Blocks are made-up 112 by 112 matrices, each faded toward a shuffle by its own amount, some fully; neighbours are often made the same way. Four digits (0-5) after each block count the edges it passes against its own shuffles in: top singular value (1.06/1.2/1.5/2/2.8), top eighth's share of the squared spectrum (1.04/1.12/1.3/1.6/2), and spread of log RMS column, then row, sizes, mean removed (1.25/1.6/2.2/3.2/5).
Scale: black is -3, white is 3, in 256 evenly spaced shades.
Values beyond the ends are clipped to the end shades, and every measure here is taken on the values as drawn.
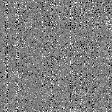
2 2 3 2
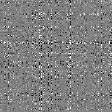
2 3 4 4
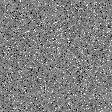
0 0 0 0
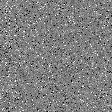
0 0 0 0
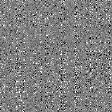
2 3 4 3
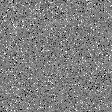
0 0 0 0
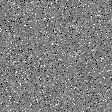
0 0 0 0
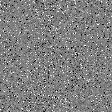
1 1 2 1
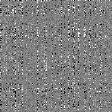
2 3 4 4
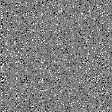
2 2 2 2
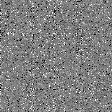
1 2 2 1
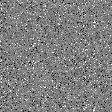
1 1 1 1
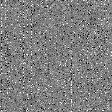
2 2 3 2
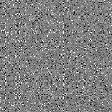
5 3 2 2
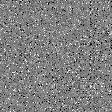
3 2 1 1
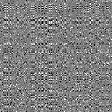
5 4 3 3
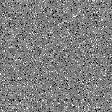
4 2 1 1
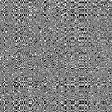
5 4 3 3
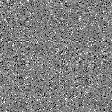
4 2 1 1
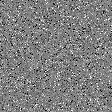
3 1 0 0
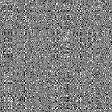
5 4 3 3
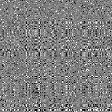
5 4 3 3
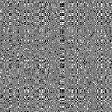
5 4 4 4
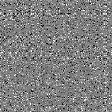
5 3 2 2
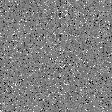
3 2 0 0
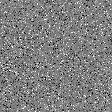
3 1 0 0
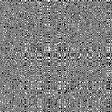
5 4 3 3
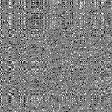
5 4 3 3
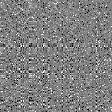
5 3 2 2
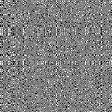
5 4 3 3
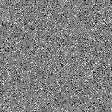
3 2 1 0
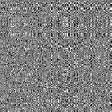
5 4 3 3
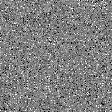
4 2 1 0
